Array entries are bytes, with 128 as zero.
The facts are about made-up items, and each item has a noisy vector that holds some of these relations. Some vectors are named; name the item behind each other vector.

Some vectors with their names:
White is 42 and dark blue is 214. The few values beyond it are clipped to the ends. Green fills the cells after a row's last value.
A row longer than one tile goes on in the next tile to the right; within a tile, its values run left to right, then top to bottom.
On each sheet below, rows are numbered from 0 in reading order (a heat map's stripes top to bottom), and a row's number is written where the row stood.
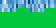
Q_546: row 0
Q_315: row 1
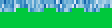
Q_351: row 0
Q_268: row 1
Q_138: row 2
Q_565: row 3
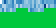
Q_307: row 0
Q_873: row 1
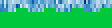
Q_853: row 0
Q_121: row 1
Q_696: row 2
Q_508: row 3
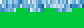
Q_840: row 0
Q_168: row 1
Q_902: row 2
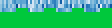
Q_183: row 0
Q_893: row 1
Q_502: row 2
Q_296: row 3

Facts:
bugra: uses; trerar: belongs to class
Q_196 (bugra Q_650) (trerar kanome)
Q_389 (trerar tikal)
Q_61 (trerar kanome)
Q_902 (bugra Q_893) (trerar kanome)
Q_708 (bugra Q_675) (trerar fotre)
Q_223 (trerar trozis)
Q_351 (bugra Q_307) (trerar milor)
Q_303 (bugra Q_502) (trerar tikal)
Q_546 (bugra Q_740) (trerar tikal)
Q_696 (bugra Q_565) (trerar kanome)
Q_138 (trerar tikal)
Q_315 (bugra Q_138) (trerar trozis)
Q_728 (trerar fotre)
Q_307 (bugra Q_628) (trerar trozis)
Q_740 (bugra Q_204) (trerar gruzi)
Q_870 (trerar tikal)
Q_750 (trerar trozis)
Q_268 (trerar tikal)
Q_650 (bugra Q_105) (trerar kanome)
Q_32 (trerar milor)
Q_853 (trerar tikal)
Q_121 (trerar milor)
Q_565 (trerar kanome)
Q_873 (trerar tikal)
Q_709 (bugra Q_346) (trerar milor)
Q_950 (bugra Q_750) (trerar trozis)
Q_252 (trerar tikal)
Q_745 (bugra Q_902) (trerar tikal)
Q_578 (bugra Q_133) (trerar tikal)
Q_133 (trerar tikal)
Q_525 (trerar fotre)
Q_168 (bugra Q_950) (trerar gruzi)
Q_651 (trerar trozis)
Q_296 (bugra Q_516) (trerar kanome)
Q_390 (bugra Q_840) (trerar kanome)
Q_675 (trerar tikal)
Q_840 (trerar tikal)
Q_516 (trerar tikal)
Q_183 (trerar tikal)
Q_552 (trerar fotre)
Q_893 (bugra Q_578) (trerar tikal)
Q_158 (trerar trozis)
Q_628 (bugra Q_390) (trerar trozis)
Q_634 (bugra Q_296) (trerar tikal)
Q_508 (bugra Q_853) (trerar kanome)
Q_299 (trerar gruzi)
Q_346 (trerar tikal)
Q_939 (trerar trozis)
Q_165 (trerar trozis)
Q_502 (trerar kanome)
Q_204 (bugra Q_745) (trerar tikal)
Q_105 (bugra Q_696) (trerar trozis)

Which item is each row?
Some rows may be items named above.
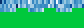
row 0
Q_315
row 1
Q_303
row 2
Q_390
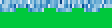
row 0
Q_299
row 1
Q_840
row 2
Q_502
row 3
Q_138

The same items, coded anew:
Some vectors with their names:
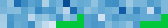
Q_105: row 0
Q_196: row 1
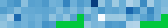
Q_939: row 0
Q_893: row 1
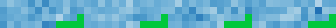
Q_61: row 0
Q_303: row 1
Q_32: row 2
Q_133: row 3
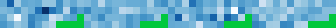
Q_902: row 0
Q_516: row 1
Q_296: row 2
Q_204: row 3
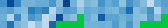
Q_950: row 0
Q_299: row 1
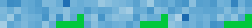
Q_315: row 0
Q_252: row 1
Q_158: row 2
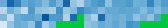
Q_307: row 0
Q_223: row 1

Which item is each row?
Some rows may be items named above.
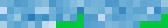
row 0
Q_351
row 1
Q_508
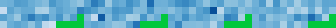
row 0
Q_351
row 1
Q_750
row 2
Q_168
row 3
Q_634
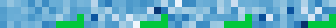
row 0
Q_502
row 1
Q_696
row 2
Q_740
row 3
Q_390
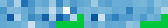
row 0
Q_296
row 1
Q_708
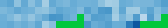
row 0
Q_303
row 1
Q_840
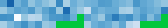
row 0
Q_578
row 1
Q_351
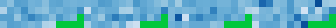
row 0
Q_709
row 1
Q_351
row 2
Q_708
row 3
Q_628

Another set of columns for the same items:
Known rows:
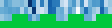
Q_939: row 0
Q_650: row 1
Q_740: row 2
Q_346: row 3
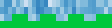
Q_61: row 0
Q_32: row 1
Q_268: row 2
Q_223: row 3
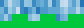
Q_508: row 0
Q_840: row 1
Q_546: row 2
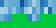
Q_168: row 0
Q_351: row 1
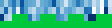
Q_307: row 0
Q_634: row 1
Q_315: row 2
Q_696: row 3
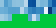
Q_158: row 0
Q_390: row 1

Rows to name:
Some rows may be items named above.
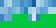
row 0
Q_708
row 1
Q_296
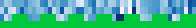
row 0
Q_303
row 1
Q_709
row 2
Q_502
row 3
Q_750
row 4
Q_696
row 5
Q_299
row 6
Q_628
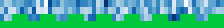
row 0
Q_303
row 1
Q_105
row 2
Q_168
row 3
Q_950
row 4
Q_303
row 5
Q_516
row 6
Q_578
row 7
Q_315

